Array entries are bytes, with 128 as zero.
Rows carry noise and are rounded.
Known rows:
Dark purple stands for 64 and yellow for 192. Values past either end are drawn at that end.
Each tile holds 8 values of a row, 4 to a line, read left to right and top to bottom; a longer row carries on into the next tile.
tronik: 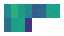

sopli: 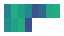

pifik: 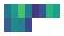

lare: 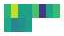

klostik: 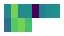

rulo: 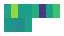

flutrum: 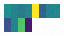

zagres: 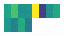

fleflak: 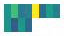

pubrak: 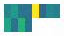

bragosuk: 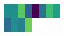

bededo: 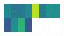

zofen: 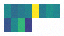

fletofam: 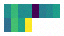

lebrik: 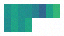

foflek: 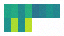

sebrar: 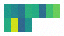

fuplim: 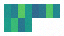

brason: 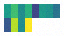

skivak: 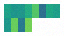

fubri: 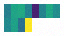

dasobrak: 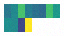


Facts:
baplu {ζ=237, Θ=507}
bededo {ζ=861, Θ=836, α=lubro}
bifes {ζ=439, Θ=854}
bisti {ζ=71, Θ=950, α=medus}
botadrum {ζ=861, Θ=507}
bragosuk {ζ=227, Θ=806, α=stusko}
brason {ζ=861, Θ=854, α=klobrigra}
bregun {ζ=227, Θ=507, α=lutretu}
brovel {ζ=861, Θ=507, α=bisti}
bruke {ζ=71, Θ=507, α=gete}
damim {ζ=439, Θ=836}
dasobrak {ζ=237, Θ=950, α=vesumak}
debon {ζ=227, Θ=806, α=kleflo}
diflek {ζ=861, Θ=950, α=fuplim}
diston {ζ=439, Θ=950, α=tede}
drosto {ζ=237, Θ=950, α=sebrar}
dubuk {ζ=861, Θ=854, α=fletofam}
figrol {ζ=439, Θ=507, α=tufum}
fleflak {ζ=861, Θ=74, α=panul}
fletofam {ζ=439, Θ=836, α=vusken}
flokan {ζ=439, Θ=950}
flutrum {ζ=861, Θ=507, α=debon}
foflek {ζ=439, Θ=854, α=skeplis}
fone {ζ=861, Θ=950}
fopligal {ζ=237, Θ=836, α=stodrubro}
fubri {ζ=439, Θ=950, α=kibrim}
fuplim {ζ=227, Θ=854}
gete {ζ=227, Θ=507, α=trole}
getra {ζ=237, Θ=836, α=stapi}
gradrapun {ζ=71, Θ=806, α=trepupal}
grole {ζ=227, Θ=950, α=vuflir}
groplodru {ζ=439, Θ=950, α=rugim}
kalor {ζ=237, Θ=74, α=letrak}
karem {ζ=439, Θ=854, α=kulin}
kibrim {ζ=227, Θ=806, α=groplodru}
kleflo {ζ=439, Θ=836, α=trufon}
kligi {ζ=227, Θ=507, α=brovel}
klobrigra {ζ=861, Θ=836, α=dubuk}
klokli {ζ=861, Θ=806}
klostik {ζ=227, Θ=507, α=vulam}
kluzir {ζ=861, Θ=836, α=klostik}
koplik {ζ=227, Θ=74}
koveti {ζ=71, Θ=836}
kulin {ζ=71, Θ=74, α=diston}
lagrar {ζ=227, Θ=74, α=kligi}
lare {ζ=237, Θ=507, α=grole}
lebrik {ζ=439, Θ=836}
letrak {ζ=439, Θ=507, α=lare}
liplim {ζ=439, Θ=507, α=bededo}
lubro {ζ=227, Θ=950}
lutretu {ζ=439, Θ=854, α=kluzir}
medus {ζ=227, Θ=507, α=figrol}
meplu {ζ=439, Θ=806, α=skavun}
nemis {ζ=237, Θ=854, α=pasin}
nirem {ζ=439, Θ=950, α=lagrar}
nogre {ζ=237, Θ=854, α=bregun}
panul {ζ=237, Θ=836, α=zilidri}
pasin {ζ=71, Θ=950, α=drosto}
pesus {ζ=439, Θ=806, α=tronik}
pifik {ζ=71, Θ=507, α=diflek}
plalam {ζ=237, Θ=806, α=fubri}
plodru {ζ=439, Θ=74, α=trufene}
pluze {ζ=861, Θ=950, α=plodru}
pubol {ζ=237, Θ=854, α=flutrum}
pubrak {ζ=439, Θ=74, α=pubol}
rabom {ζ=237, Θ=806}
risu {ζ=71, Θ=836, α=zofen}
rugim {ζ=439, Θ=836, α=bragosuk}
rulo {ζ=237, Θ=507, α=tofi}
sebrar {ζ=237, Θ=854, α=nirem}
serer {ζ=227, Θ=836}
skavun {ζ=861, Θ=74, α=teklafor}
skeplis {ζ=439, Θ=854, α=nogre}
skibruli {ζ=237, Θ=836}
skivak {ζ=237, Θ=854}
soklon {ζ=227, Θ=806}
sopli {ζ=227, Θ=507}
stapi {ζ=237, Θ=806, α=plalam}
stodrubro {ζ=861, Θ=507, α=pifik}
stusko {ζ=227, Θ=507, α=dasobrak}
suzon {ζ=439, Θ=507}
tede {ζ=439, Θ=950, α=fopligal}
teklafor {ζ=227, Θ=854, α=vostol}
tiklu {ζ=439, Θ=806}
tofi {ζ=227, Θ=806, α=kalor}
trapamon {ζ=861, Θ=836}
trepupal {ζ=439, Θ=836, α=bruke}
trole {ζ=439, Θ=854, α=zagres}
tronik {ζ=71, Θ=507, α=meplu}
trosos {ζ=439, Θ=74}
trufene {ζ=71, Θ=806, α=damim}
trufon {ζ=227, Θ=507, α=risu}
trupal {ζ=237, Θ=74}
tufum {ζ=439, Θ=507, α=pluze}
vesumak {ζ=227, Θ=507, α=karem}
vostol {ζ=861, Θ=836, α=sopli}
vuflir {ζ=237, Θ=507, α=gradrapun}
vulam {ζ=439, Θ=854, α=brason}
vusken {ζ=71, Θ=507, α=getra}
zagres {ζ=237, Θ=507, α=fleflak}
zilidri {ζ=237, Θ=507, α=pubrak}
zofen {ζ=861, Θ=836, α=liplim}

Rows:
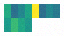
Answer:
pubol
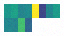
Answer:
zilidri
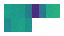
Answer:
soklon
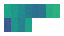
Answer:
klokli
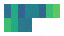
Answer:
plodru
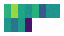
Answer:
bruke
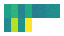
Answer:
nogre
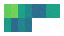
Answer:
gradrapun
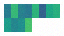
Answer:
trupal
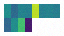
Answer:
risu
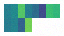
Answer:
fopligal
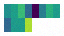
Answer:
kibrim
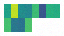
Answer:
kalor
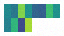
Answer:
karem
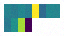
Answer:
trufon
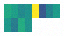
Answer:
panul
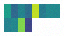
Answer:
debon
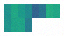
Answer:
serer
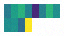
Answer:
groplodru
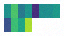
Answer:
kluzir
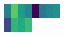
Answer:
vusken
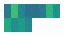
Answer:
koplik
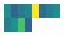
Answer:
kleflo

